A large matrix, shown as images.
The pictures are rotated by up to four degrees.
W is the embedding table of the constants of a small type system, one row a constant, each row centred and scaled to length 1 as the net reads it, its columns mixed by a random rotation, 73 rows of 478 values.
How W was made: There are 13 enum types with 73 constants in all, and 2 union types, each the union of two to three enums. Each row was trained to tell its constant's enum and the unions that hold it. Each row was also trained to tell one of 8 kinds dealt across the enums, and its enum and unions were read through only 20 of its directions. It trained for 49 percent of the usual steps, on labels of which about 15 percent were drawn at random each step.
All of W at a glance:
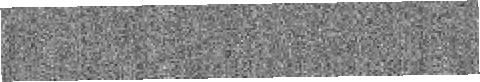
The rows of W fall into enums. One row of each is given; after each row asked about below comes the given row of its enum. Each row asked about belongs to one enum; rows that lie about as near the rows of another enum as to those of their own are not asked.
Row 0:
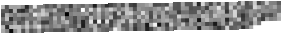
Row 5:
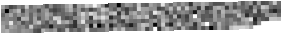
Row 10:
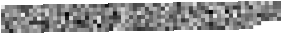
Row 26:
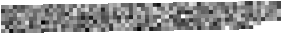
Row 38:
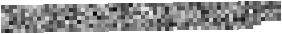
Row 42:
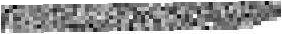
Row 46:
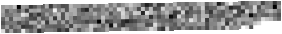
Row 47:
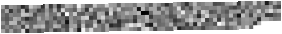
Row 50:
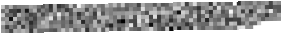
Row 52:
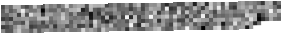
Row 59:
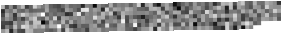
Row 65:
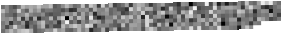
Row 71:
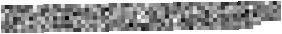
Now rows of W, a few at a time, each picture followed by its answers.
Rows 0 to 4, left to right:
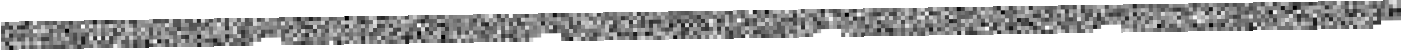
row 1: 46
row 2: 52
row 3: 65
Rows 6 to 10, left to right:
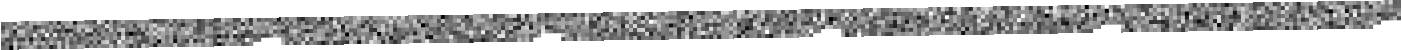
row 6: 38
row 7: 47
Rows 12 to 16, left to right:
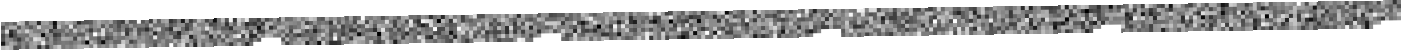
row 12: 59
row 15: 38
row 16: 26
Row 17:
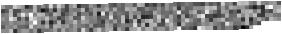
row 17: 59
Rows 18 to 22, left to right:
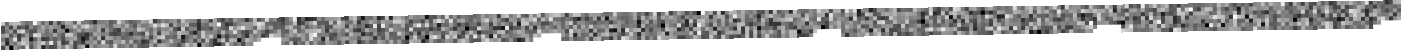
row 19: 46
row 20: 50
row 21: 46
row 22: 42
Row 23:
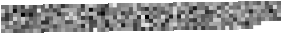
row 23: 26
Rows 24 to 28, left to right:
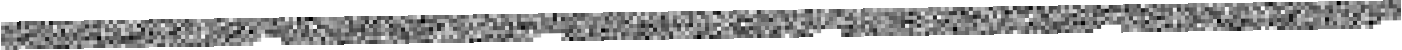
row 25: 46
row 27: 38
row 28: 5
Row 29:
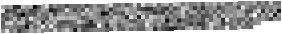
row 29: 42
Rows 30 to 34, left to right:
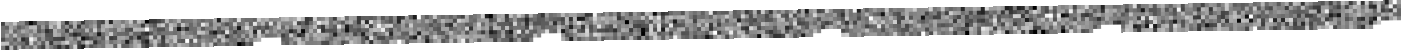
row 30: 46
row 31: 0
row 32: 0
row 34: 42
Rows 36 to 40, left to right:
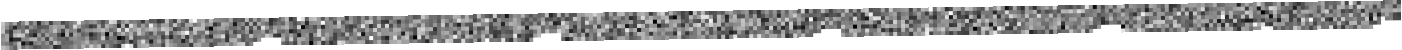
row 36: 26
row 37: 50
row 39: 5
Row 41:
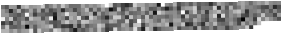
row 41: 42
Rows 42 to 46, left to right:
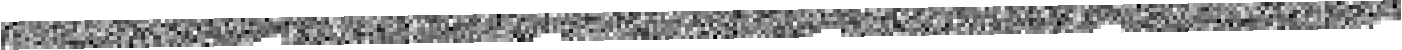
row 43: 5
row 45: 42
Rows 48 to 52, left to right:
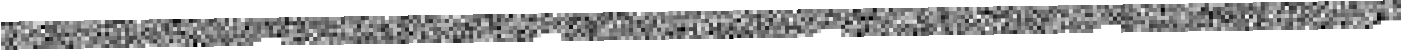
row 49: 42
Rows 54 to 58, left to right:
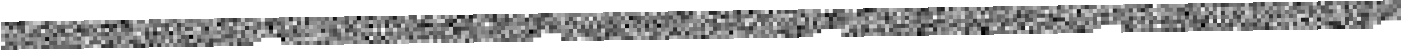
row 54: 26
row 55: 59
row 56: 65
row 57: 46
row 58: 0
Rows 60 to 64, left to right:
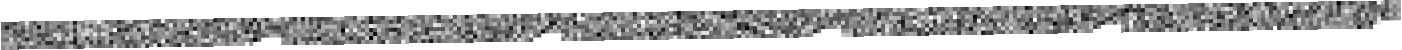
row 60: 5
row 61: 26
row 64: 5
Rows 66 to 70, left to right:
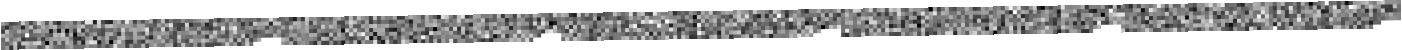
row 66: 5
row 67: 26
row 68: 50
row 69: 38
